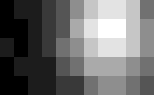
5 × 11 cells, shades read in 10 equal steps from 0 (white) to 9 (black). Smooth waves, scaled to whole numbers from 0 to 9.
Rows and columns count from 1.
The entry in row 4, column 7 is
3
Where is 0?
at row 2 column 8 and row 2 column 9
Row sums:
53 49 51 62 72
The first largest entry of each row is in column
1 1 2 1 1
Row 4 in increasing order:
3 3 3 4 5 5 6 8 8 8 9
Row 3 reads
8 9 8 7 5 4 2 1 1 2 4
